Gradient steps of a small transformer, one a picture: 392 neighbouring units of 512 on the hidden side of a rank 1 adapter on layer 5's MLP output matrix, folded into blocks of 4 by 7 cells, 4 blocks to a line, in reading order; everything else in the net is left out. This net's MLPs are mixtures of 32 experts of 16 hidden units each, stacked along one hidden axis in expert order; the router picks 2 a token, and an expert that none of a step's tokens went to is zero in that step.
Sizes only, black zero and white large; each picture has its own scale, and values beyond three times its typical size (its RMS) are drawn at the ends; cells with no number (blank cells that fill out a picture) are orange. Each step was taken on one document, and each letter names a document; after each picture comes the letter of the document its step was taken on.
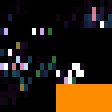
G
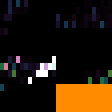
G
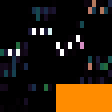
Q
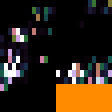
Q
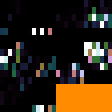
G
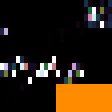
G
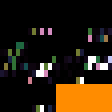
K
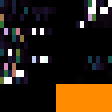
Q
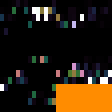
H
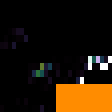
K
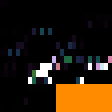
K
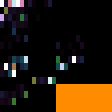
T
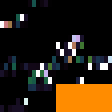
K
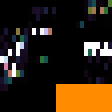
Q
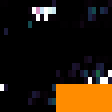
H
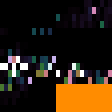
G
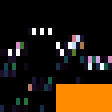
K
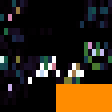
G
